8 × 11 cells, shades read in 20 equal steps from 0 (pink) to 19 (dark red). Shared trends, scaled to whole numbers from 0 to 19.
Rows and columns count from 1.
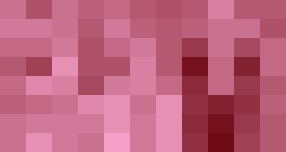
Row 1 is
6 10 6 8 7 9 10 9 4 9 9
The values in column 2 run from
2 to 12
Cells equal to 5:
12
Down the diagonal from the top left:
6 5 5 10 5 6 2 14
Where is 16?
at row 4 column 10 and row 6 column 9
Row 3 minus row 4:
-2 -5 3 0 -3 1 0 -5 -1 -5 0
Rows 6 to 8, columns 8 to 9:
14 16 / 15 18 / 14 19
